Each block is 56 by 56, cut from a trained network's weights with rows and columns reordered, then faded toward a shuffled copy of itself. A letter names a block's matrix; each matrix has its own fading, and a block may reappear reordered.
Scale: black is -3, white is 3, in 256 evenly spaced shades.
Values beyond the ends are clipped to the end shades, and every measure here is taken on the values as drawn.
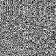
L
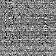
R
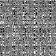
R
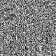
L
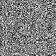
L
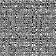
R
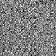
L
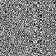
L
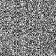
L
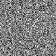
L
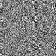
L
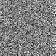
L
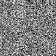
L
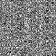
L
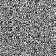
L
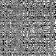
R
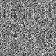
L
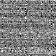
R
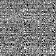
R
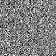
L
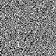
L
